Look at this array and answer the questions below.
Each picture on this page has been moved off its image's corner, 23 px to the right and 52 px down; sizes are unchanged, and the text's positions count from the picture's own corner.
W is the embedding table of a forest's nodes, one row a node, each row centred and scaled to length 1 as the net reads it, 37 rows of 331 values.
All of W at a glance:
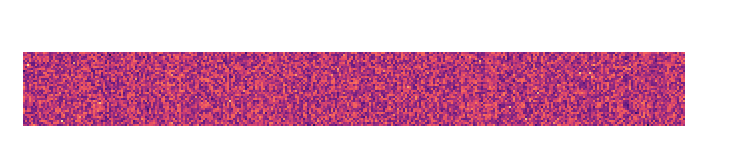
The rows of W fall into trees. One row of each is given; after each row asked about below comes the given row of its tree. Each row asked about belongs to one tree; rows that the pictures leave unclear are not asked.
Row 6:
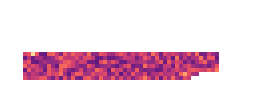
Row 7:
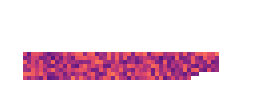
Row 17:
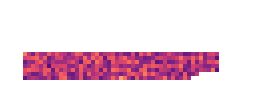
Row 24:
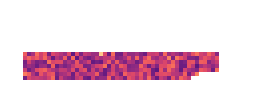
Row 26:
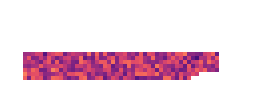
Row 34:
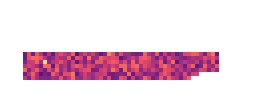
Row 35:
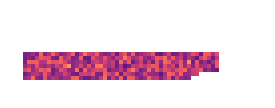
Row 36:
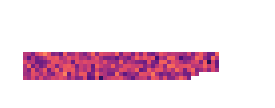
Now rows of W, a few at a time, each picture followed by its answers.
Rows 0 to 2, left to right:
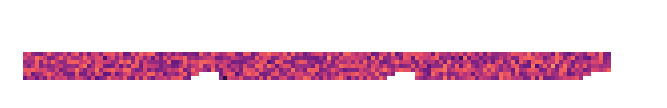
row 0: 17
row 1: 6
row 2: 24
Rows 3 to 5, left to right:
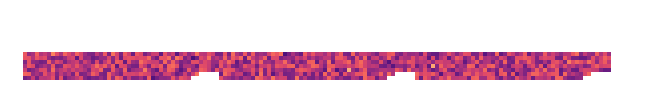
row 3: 24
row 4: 34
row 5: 26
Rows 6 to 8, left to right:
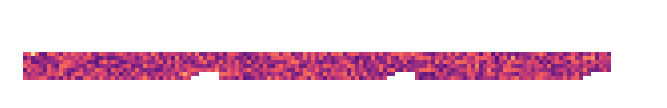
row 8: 17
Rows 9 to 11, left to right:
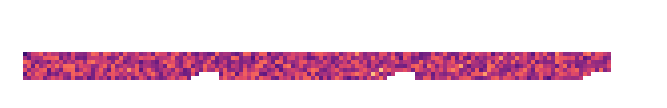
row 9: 36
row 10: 6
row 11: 35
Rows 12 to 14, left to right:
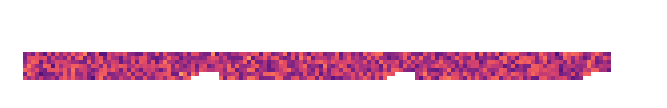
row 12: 34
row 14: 26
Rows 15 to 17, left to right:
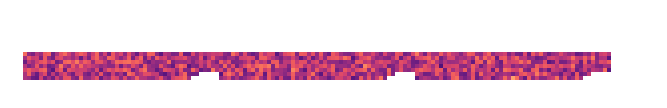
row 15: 17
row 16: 36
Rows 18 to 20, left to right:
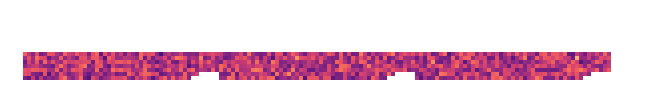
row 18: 17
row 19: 35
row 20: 6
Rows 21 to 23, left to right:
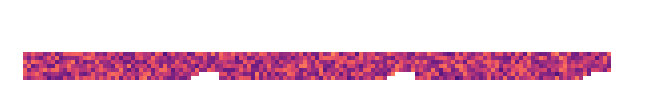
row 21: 7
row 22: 24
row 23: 36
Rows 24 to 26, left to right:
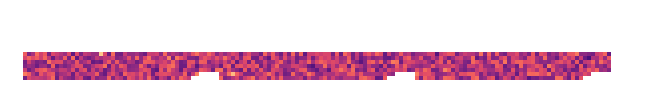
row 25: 26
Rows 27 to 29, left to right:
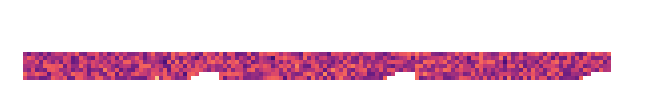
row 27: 26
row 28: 7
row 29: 7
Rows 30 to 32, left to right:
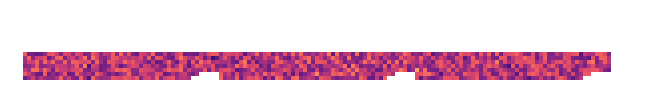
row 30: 17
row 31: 26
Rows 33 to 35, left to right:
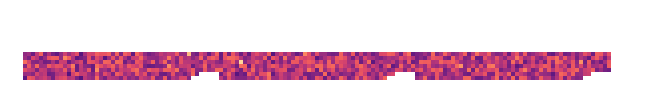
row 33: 36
